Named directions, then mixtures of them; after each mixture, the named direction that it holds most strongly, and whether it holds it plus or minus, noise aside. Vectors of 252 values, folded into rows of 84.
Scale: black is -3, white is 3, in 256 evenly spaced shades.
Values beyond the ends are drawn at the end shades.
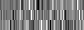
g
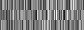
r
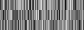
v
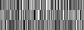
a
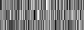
a, plus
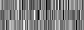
a, minus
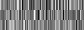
a, minus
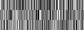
v, minus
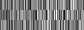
r, plus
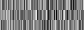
r, minus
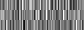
a, plus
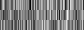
v, plus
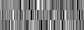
g, minus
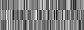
r, minus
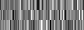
g, plus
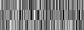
a, minus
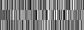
r, plus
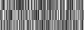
v, minus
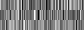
a, minus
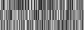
v, minus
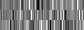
g, plus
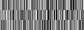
r, minus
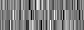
g, minus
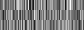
v, plus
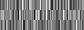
a, plus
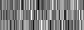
g, plus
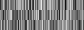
v, plus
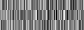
r, minus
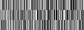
r, minus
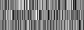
v, plus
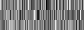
a, minus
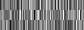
a, plus
